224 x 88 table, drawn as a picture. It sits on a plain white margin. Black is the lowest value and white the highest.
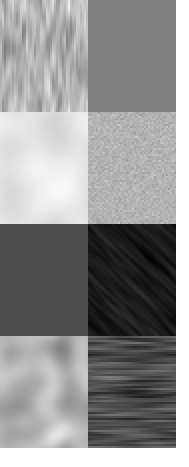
The table splits into 4 rows of 2 panels. Panel 1,1: high, streaked downward. Panel 1,2: middling, flat. Panel 2,1: very high, smooth, faint in contrast. Panel 2,2: high, fine-grained, faint in contrast. Panel 3,1: low, flat. Panel 3,2: very low, slanting down to the right, faint in contrast. Panel 4,1: high, smooth. Panel 4,2: low, streaked across.
